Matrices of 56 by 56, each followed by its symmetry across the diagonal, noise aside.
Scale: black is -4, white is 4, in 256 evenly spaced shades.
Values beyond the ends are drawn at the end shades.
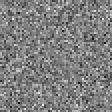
antisymmetric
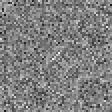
symmetric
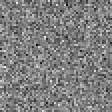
antisymmetric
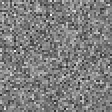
symmetric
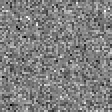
antisymmetric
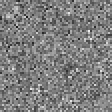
symmetric
